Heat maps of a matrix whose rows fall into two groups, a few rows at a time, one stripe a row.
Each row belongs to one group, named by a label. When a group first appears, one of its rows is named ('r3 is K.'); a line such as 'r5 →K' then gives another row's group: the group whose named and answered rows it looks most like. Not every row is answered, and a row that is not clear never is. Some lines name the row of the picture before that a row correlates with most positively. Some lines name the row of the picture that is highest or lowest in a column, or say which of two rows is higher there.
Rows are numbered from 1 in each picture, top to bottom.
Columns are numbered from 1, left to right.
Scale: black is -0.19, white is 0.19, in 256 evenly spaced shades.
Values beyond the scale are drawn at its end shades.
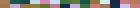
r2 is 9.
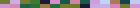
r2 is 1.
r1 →1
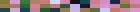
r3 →1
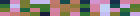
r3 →1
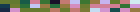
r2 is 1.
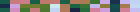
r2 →9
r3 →9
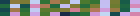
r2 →1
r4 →9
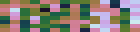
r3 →1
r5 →1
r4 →1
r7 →1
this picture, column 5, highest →1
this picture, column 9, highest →6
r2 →9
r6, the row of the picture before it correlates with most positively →3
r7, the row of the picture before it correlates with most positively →3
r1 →9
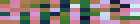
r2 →1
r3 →9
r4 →1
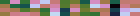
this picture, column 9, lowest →1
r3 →9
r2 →9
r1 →9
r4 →9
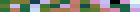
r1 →9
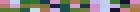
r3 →9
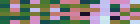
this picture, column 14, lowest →3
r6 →1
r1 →1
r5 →9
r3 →9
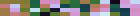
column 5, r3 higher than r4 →Yes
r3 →1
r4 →1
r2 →9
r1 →9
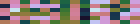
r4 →9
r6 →1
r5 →9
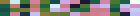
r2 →9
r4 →1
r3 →9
